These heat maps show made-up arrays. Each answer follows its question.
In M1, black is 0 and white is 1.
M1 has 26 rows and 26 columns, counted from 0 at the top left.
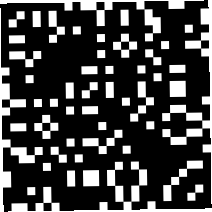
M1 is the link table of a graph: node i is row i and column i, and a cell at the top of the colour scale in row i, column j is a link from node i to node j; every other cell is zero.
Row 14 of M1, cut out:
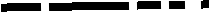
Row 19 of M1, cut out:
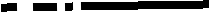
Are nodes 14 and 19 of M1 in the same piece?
yes
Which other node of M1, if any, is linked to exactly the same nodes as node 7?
node 9
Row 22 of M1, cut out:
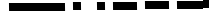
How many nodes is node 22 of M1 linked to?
7
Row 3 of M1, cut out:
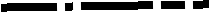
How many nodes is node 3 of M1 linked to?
4
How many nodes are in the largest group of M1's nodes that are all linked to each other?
8
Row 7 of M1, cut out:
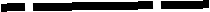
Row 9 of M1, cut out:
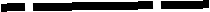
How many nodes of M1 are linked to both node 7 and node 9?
2
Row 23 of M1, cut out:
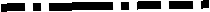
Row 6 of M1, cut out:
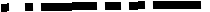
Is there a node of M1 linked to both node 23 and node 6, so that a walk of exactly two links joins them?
no
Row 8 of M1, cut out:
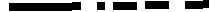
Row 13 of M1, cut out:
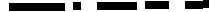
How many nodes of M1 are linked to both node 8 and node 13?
6
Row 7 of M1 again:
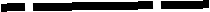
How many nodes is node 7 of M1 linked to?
2
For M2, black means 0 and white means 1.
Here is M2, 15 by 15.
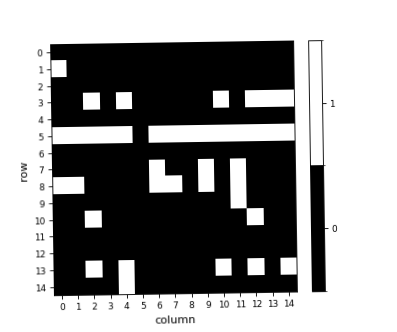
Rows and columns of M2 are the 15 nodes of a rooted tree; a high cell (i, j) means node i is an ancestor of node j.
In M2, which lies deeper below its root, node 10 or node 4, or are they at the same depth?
node 4
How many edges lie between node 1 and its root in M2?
2
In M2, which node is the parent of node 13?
3
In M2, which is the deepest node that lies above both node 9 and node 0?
8
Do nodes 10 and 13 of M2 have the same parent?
no
